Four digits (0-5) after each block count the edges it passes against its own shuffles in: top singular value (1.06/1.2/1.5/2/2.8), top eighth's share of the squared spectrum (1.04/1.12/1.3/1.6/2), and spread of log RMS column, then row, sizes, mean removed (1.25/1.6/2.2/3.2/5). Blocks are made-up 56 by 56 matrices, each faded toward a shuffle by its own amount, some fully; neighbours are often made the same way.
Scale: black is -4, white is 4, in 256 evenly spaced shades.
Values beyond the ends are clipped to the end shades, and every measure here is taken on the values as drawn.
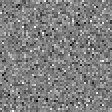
1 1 0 0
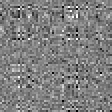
4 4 3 2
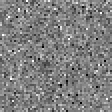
1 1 0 0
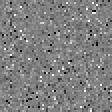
0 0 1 0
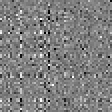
4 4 3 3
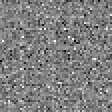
3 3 0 1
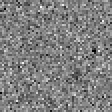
0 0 0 0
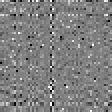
5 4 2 2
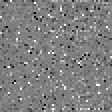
3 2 0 1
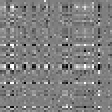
5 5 3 3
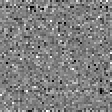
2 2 1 2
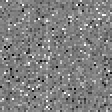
0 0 0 0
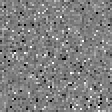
0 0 0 0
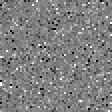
0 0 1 0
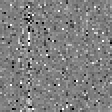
2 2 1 0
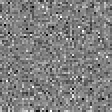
4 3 2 1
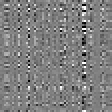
5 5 4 2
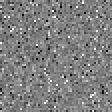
2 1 0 0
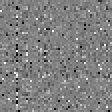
4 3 1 1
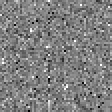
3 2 1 0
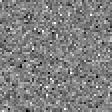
1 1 0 0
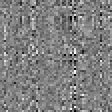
4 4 3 1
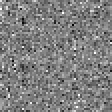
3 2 1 0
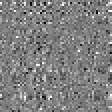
4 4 2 3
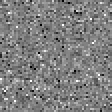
2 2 0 0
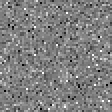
2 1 0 0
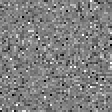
2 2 0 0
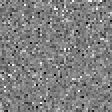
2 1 0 0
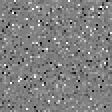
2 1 0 0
